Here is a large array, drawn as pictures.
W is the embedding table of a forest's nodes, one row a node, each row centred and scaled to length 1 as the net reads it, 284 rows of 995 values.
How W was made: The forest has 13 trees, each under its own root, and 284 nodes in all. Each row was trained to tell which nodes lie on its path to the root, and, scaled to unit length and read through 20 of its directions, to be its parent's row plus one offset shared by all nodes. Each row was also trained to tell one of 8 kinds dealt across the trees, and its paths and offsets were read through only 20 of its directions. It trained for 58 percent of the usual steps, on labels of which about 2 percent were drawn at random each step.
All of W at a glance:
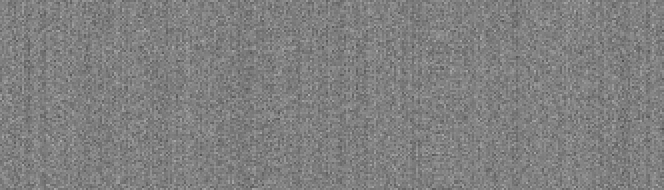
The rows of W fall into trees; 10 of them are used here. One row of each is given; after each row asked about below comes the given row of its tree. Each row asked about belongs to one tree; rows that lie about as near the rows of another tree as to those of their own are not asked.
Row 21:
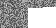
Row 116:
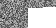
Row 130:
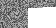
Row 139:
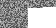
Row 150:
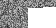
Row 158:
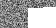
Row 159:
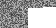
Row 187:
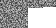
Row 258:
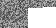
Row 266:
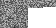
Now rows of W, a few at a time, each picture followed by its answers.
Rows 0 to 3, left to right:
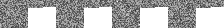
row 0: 139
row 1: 266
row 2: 258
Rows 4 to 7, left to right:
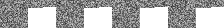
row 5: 159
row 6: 258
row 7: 150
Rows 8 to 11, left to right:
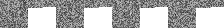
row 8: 116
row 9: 130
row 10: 139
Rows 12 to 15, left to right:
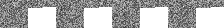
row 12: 116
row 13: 150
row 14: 139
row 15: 258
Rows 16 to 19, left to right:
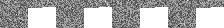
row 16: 116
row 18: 21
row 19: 258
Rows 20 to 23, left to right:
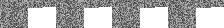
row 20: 139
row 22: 21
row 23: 150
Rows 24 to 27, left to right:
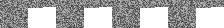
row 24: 159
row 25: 266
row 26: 116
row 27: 150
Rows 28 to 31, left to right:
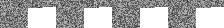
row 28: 158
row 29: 158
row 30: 116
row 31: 150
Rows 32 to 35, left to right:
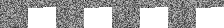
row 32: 266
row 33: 159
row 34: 266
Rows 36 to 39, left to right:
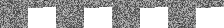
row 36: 266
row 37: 266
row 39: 139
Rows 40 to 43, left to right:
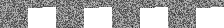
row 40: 258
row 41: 21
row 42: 258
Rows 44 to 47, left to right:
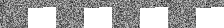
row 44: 159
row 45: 158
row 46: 158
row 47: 159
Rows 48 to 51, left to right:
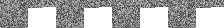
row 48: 116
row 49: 258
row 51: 116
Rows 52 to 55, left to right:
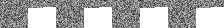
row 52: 187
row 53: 258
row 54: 258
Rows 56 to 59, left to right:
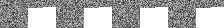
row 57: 266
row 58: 266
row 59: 116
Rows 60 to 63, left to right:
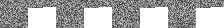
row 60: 21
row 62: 266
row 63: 21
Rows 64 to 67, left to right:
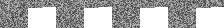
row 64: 116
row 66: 258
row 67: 158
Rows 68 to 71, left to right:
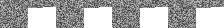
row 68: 266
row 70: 139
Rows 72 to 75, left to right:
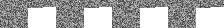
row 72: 116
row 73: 130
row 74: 266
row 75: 258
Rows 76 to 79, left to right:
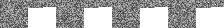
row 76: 158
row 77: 116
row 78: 116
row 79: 159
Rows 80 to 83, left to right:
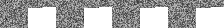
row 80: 116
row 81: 266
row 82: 187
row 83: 258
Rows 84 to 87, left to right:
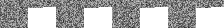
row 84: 266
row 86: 139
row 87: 139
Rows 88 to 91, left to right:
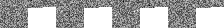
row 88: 139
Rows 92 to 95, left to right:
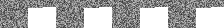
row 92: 139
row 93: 139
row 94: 21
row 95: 159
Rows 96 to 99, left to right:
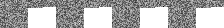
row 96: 258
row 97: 21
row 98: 266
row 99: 158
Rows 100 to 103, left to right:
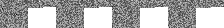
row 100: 187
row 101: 158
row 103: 139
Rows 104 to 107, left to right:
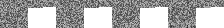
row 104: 187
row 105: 130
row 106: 187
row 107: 258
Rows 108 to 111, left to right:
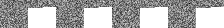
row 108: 130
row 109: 116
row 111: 266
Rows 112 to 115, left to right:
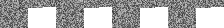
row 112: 116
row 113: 159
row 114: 139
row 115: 139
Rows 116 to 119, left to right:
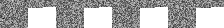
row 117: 150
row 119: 158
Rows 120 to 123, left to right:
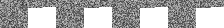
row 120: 139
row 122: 116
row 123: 130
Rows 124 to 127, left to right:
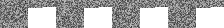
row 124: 258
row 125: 116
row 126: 150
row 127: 258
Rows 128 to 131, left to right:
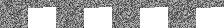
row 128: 266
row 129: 159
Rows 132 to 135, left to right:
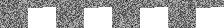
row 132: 150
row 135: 139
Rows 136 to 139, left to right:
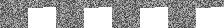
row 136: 159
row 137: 21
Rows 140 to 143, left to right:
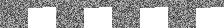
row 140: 258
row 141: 139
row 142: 116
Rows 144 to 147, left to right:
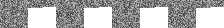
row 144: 139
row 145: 139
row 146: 130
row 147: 116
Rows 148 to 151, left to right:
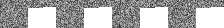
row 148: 158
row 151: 150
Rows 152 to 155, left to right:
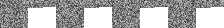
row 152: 266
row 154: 159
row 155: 116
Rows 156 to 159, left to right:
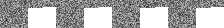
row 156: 116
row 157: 116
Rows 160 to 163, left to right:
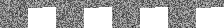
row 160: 116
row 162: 139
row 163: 21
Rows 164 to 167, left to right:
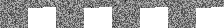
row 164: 258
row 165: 266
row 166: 258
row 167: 266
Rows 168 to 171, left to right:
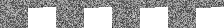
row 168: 130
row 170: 266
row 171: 258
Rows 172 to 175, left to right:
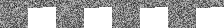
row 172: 139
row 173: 116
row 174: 21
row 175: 258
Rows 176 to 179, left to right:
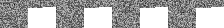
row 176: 139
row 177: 130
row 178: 158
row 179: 266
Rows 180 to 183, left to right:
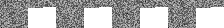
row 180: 21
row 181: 187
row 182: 187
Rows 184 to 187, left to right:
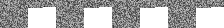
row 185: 158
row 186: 258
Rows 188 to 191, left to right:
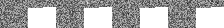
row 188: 150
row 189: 266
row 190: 139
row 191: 266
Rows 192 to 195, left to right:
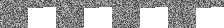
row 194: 21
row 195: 130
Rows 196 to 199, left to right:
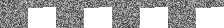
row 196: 150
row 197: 116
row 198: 139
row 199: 150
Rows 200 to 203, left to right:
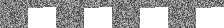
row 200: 139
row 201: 116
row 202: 266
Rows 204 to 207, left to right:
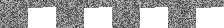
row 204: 139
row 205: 116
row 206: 139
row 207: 266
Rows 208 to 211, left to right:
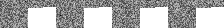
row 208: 159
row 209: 139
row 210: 266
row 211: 258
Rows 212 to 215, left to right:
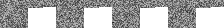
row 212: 116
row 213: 266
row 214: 187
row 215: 258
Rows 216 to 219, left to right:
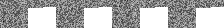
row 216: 187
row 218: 150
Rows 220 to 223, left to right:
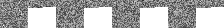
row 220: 139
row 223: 139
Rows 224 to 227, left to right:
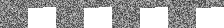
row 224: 158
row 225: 139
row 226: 258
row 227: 158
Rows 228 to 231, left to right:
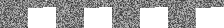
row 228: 150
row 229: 158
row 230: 158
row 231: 150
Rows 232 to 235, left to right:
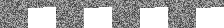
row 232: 187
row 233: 258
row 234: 258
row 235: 116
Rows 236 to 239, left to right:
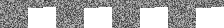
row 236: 266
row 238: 258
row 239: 266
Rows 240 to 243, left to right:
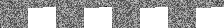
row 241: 258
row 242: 187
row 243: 266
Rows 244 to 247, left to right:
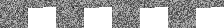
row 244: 116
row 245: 258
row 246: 158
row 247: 258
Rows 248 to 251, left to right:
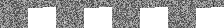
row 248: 158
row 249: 158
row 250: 139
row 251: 150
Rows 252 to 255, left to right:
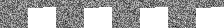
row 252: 150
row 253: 159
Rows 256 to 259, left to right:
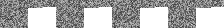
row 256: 116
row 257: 258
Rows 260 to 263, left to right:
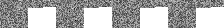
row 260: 150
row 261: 266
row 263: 139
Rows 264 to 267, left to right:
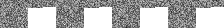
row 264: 158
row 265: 258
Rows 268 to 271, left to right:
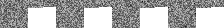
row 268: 266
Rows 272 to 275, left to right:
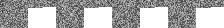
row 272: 116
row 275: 258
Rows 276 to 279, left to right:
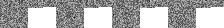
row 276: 266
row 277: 139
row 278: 266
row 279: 116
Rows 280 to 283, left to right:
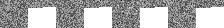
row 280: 116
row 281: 187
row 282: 150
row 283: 130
